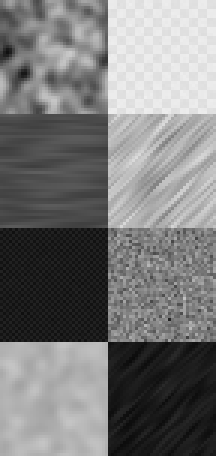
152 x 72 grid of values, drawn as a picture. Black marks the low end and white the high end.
The table splits into 4 rows of 2 panels. Panel 1,1: middling, blotchy, strong in contrast. Panel 1,2: very high, checkered, faint in contrast. Panel 2,1: low, streaked across, faint in contrast. Panel 2,2: high, slanting up to the right. Panel 3,1: very low, checkered, faint in contrast. Panel 3,2: middling, fine-grained. Panel 4,1: high, blotchy, faint in contrast. Panel 4,2: very low, slanting up to the right, faint in contrast.
